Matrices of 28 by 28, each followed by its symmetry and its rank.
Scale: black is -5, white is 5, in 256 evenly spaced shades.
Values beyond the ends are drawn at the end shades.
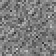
symmetric, full rank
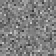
antisymmetric, full rank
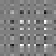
symmetric, rank one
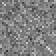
symmetric, full rank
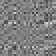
neither, rank three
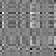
neither, rank two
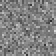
neither, full rank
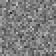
neither, full rank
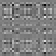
neither, rank two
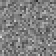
antisymmetric, full rank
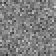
antisymmetric, full rank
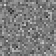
symmetric, full rank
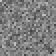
symmetric, full rank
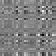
neither, rank two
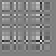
symmetric, rank one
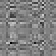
neither, rank three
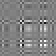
symmetric, rank one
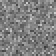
neither, full rank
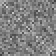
symmetric, full rank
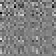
neither, rank three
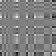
symmetric, rank one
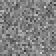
neither, full rank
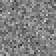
antisymmetric, full rank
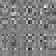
neither, rank three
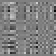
neither, rank two
